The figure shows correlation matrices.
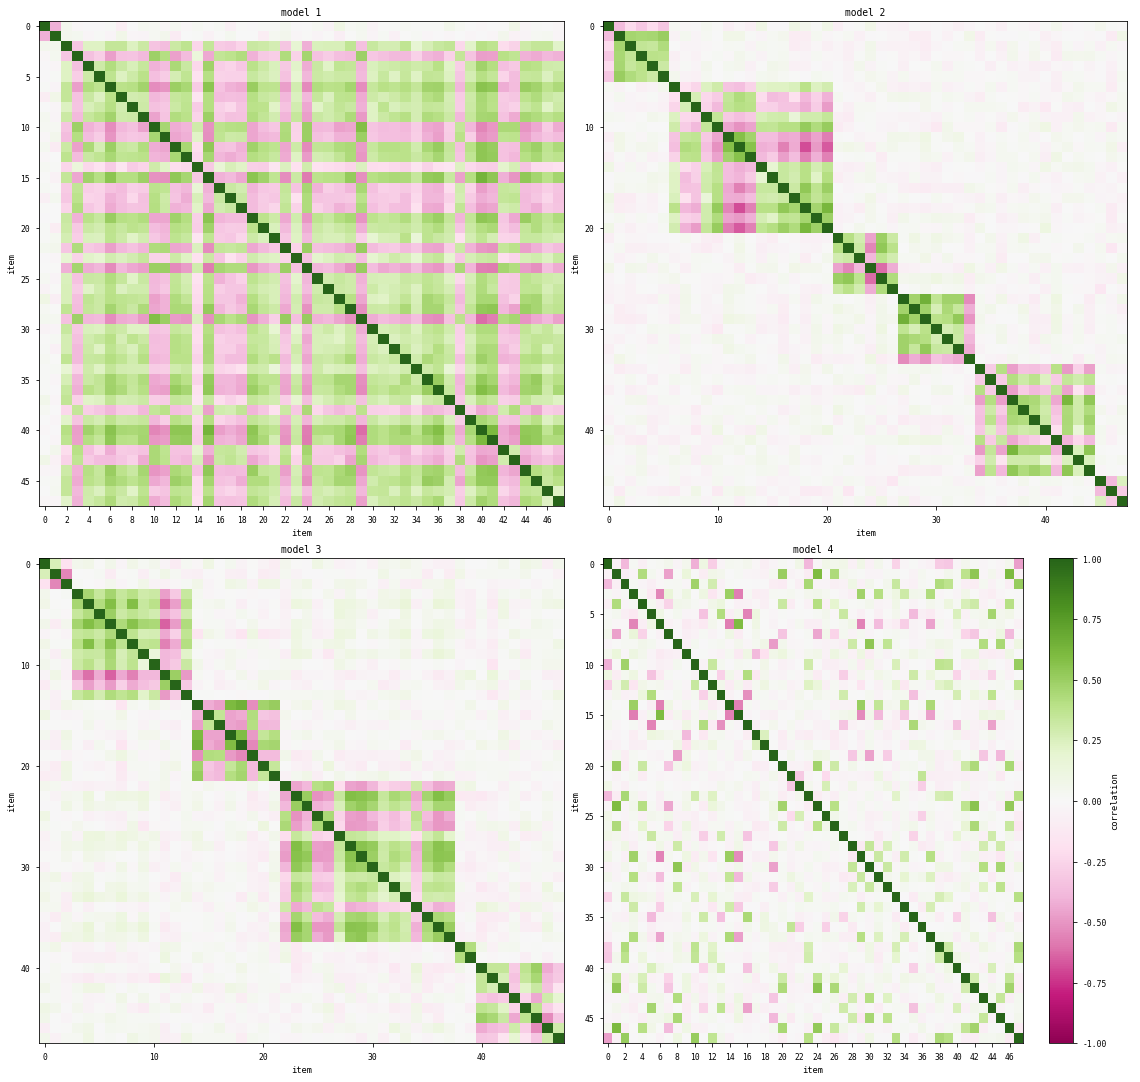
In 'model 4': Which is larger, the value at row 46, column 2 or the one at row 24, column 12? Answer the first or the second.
the second
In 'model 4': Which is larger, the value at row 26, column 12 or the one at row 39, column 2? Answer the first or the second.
the second
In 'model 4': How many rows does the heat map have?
48
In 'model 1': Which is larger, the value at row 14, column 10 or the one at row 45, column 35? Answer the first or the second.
the second
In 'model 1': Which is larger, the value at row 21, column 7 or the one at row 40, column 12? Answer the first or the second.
the second
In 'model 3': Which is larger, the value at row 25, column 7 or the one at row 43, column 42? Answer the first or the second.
the first
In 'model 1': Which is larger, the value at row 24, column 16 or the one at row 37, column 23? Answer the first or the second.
the first
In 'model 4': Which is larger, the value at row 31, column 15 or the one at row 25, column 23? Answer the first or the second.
the second
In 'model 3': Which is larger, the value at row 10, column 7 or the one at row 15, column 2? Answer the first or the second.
the first
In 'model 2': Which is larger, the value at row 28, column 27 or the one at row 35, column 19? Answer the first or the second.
the first
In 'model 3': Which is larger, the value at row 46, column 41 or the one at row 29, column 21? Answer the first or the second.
the second
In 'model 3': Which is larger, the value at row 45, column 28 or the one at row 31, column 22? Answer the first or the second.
the first
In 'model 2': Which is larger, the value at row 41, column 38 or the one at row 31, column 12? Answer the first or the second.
the second
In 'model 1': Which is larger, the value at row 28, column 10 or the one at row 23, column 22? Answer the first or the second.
the second
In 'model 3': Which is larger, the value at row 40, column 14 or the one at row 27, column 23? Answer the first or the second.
the second
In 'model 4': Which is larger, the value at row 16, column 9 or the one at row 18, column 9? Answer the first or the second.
the first
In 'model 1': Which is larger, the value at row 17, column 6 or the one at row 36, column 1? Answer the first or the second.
the second
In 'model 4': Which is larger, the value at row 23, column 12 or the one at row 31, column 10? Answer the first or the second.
the first
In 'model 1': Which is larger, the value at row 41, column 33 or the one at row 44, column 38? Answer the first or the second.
the first
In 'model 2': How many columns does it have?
48
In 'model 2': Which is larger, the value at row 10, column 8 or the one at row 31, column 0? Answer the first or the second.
the second
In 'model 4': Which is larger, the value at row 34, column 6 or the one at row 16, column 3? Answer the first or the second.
the second
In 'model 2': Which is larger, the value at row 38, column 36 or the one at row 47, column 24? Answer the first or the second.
the second
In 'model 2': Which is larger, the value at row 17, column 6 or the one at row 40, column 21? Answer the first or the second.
the first
